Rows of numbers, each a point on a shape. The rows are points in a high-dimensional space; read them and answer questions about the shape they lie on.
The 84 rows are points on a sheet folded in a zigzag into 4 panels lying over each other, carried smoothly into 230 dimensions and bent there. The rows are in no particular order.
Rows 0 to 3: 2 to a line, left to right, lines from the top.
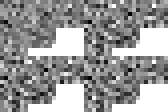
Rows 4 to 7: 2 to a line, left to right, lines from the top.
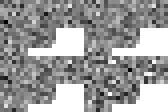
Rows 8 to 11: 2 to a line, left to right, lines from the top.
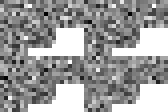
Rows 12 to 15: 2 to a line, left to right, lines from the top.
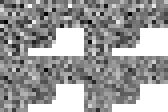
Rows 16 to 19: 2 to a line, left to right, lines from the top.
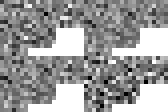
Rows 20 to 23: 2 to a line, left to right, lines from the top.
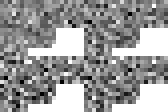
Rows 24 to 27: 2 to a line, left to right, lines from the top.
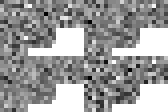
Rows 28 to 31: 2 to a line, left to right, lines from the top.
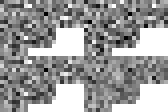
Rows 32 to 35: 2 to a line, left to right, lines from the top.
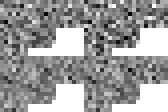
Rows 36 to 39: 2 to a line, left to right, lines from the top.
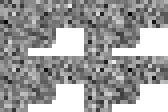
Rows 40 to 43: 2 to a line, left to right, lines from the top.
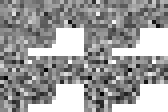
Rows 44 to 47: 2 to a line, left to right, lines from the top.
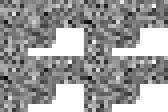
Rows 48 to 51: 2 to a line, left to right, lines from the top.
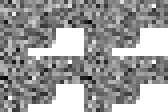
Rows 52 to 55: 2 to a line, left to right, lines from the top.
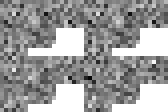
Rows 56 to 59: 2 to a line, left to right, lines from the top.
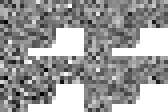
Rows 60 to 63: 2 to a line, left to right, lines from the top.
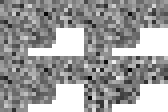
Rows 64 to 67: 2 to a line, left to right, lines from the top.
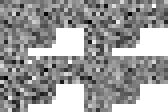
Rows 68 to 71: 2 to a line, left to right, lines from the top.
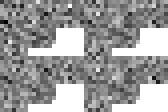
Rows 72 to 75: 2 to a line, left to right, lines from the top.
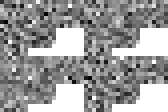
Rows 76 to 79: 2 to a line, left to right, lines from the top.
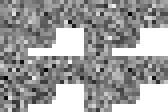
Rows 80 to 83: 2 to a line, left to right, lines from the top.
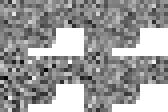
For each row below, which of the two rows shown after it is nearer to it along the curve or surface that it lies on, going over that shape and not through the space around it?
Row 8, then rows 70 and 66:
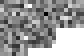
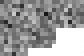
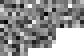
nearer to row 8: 70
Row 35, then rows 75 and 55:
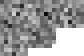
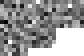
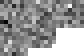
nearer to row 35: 55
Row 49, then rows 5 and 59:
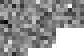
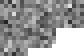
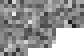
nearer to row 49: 5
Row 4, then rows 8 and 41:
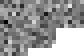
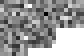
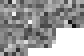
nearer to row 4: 41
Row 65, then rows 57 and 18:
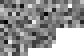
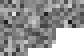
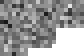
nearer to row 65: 57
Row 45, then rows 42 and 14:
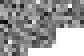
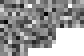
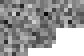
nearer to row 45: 42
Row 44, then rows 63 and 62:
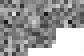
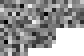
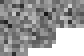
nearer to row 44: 63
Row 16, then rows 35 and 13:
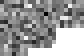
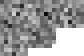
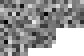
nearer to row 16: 35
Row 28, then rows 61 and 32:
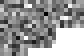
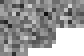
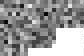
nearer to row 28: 61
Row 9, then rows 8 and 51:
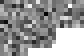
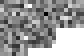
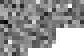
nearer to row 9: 8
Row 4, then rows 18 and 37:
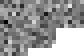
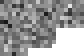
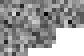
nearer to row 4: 37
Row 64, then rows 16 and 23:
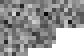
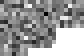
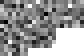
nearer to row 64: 16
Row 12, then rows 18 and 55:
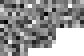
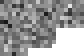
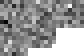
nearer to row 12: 55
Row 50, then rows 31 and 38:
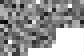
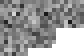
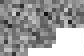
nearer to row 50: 31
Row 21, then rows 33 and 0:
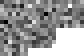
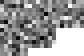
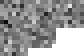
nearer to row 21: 33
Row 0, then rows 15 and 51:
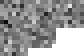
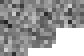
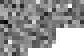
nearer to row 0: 51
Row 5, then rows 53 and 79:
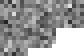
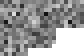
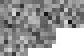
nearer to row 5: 53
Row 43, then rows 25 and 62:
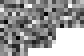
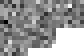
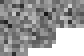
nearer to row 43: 25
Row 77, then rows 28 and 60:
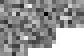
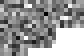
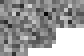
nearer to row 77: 60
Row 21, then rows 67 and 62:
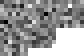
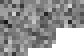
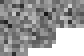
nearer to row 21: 67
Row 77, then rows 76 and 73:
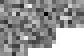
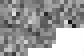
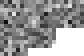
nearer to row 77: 76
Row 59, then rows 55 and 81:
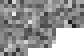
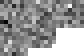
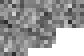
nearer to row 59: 55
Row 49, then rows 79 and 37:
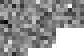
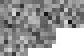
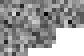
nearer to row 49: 37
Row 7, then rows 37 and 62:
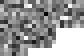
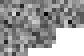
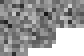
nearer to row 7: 62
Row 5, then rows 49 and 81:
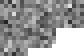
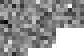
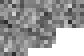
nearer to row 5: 49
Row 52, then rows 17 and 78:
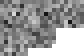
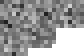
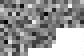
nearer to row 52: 17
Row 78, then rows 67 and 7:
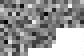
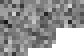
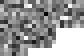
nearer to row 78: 67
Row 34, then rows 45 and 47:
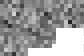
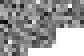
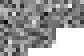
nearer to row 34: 45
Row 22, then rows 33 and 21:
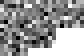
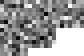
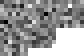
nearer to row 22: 33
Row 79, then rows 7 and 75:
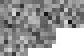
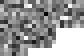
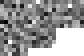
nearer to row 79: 7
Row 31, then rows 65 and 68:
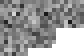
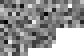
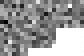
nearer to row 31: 68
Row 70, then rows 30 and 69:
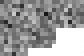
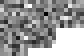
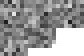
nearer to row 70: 30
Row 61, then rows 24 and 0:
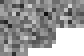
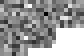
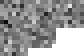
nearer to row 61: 24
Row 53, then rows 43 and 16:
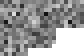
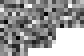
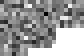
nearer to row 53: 43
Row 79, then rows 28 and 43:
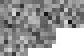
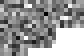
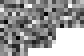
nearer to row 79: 28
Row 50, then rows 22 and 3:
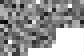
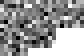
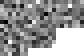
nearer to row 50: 3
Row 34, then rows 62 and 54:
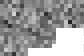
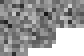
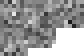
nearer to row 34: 62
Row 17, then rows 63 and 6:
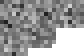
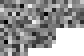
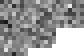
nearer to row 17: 6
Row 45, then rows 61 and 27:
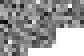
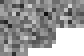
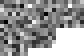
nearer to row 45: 27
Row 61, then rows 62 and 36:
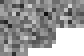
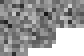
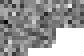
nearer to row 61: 62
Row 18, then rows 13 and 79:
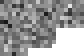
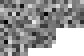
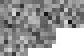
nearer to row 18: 79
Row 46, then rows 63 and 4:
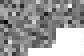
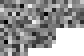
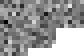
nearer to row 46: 4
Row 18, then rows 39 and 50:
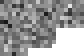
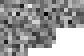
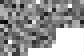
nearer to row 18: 39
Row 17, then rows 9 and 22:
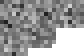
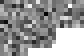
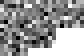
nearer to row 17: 9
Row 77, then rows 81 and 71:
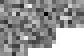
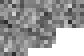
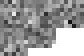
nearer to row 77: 81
